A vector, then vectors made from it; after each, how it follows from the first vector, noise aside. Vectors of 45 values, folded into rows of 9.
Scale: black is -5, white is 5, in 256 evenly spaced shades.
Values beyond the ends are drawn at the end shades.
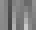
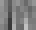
copied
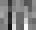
scaled up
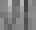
reversed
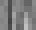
copied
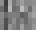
wrapped around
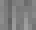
shrunk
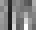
scaled up
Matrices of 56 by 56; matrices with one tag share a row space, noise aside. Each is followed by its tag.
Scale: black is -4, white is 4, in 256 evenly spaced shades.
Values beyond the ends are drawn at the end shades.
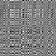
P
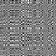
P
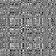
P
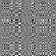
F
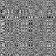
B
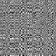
P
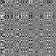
B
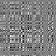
P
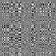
F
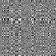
F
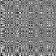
B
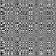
B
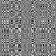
F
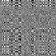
F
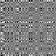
B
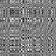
P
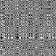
B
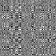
F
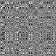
B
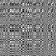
P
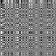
B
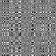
F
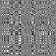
F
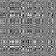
P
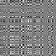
P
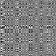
B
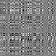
P
